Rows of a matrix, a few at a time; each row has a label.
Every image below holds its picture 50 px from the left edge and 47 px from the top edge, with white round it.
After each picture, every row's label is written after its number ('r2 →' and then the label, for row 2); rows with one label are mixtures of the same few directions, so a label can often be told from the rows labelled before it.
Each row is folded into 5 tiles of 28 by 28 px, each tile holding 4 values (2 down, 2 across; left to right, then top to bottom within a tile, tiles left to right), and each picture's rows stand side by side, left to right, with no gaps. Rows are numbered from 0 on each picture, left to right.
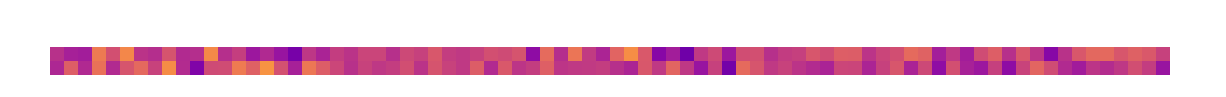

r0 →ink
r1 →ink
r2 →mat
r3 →mat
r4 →ink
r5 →ink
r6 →ink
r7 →ink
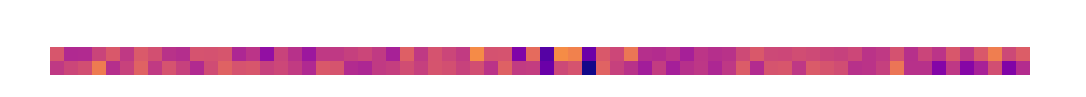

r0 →ink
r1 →ink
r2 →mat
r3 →ink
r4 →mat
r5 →mat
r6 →ink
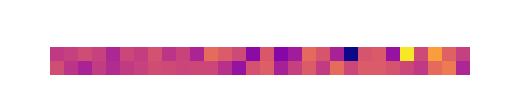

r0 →mat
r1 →ink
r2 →mat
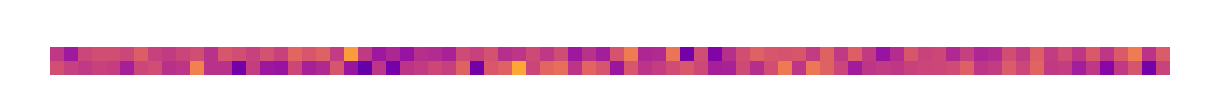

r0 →ink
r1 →ink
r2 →mat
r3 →ink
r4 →mat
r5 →mat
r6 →ink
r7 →ink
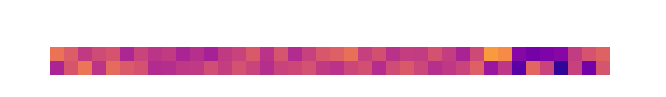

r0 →mat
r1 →mat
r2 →mat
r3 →ink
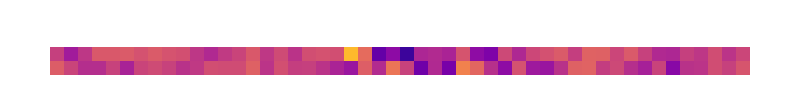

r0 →ink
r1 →mat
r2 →ink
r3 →mat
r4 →mat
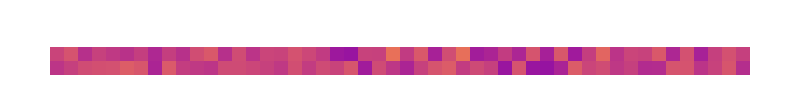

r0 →ink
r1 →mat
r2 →mat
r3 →mat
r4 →ink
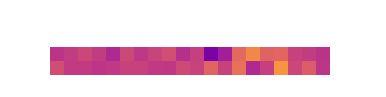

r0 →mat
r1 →ink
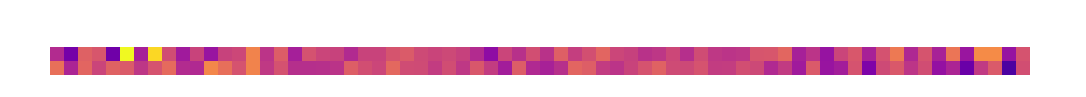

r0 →mat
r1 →mat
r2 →mat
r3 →mat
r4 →ink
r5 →ink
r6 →ink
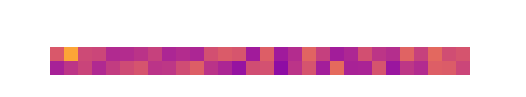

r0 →mat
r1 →ink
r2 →mat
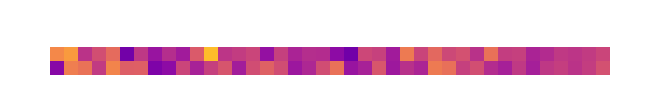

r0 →mat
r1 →mat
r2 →mat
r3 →mat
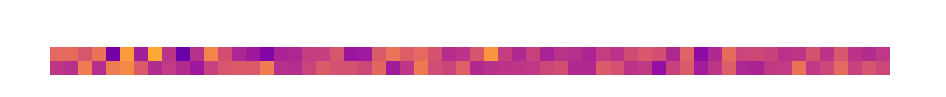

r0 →mat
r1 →ink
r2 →ink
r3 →mat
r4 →ink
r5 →ink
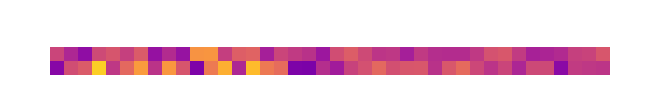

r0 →ink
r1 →mat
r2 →ink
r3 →ink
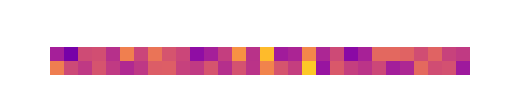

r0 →mat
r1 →ink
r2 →ink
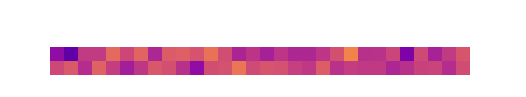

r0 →mat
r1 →ink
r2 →mat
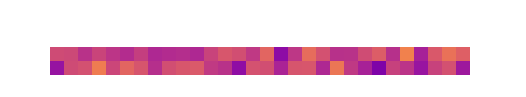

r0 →ink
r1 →ink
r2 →ink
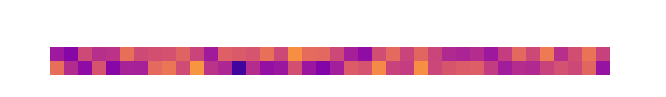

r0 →mat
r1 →ink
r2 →ink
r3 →ink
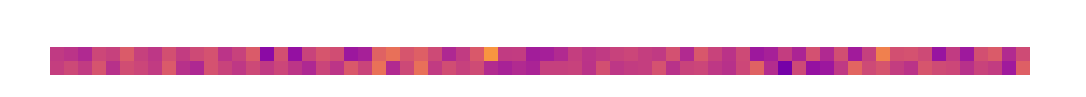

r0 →ink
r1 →mat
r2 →ink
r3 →mat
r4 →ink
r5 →mat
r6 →ink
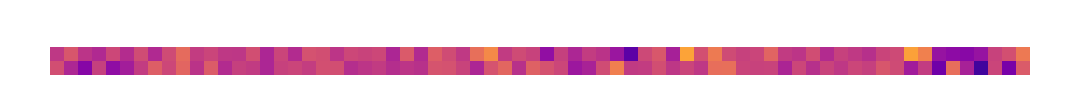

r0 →mat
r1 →mat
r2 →mat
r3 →mat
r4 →mat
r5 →mat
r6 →ink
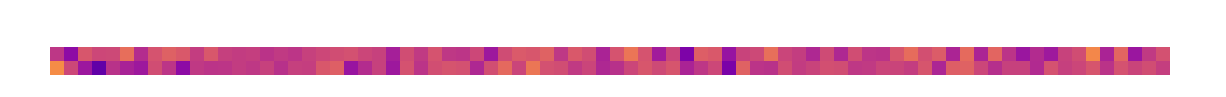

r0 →ink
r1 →mat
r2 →mat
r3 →mat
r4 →ink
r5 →mat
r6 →mat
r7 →mat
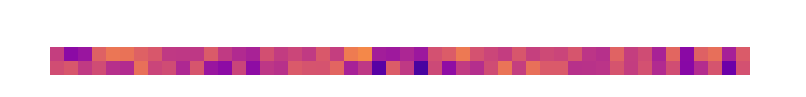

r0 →ink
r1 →mat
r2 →ink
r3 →mat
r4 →ink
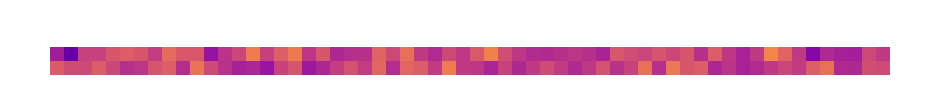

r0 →mat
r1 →ink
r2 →ink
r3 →mat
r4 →mat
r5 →ink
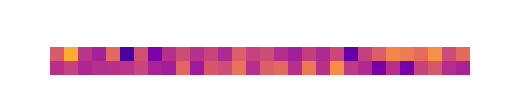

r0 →mat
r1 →ink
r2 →ink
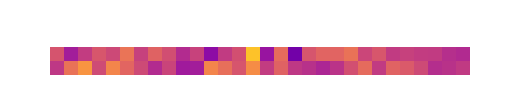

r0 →mat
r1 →mat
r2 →mat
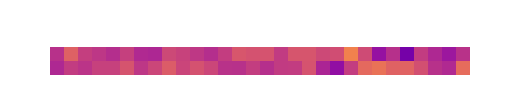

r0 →ink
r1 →ink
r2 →ink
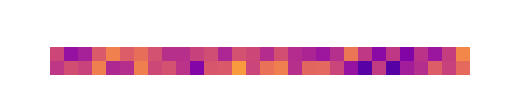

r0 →ink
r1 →ink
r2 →mat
